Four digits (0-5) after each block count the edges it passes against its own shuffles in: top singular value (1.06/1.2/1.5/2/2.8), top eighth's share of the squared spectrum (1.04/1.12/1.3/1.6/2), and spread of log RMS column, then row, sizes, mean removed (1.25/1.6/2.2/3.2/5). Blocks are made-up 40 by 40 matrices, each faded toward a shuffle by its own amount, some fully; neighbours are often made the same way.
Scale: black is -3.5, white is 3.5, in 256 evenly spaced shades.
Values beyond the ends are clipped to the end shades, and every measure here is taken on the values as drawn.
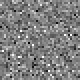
0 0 0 1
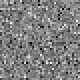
1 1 0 1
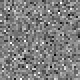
0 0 0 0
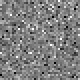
0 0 0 0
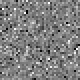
2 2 0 0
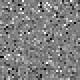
0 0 0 0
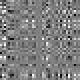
4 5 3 3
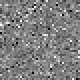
1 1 0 0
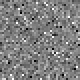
1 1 0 0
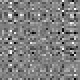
4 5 3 3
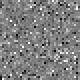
0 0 0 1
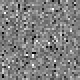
0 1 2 0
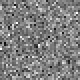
1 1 0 0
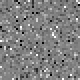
1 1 0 0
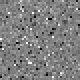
0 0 0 0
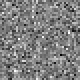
2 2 1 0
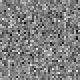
2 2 0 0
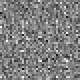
3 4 2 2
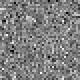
2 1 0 0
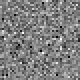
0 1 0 0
